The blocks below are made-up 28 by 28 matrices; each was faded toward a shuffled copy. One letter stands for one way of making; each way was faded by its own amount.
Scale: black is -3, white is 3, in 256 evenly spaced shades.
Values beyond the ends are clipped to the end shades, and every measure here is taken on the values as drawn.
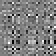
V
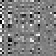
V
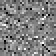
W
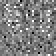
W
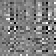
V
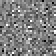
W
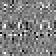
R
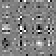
V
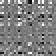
V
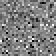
W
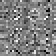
R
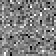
W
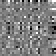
V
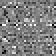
R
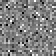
W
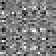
R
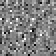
W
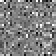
R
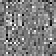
R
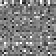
R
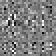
R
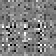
R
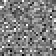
W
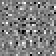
R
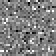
W
